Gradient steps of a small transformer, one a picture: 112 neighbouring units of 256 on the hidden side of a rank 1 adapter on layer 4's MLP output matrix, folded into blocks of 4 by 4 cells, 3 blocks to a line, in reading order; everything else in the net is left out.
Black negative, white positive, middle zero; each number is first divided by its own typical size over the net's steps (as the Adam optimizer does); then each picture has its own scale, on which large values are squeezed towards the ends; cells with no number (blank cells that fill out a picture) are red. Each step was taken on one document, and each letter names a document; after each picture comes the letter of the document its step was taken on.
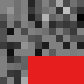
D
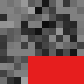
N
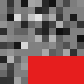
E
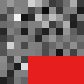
N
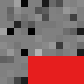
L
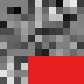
N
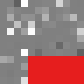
L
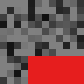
D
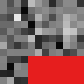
E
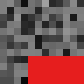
E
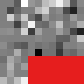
L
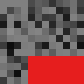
D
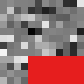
N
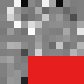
L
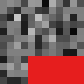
E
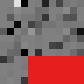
L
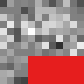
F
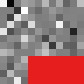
F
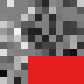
N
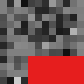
E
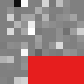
L
